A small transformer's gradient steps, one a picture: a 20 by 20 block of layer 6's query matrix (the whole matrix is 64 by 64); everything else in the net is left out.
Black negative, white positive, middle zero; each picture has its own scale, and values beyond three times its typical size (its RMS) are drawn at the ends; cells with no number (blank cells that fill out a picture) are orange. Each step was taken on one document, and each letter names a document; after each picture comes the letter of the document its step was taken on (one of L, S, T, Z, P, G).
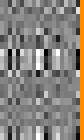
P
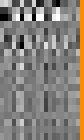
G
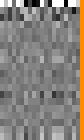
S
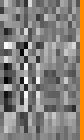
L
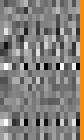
L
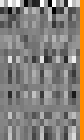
S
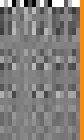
S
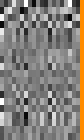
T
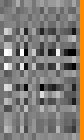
G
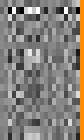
P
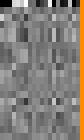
T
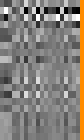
L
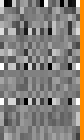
T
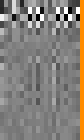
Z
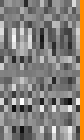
T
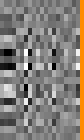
L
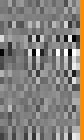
P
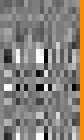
Z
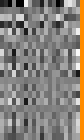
S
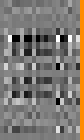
G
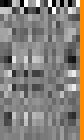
Z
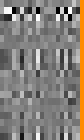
Z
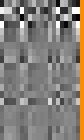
T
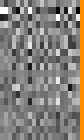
L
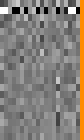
L
